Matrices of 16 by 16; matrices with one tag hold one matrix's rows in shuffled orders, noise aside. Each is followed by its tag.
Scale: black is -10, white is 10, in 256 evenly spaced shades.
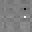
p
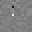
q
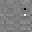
p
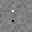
q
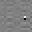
p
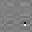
p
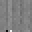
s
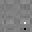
p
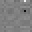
p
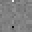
q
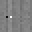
s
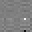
p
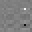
p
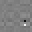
p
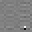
p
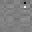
p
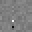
q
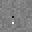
q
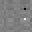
p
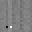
s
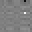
p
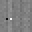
s
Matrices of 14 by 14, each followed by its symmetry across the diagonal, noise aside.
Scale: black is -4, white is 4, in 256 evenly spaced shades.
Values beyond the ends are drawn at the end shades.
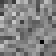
symmetric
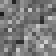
symmetric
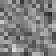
antisymmetric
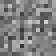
antisymmetric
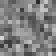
antisymmetric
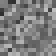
symmetric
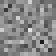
symmetric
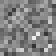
symmetric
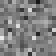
antisymmetric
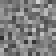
antisymmetric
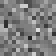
antisymmetric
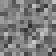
symmetric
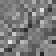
symmetric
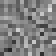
antisymmetric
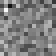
antisymmetric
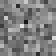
antisymmetric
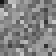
symmetric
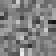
antisymmetric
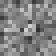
symmetric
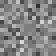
symmetric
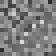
symmetric
